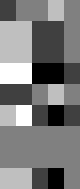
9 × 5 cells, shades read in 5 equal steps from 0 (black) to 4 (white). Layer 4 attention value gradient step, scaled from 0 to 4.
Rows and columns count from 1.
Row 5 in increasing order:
1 1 2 2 3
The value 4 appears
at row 4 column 1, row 4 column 2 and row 6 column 2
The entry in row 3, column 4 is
1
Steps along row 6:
up down down up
